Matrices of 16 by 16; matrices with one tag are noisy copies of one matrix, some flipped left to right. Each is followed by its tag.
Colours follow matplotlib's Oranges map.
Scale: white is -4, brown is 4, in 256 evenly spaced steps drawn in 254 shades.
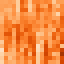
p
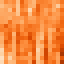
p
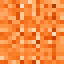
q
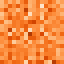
q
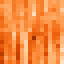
p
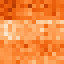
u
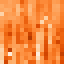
p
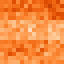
u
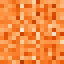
q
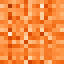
q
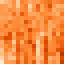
p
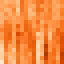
p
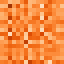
q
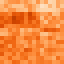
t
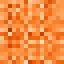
q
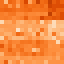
u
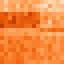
t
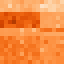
t
